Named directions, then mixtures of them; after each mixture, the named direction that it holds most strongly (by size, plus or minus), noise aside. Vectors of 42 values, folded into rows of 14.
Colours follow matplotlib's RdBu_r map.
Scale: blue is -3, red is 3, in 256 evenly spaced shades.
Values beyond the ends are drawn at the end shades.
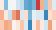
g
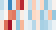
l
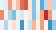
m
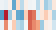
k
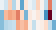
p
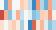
m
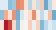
l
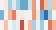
m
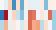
k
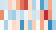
m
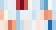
m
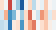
l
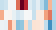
m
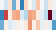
p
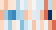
p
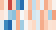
l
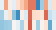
g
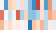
g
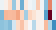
p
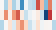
p
